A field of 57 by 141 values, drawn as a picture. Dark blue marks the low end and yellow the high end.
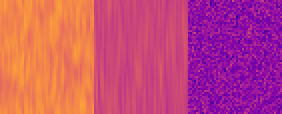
The table splits into one row of 3 panels. Panel 1,1: high, streaked downward, faint in contrast. Panel 1,2: middling, streaked downward, faint in contrast. Panel 1,3: low, fine-grained.
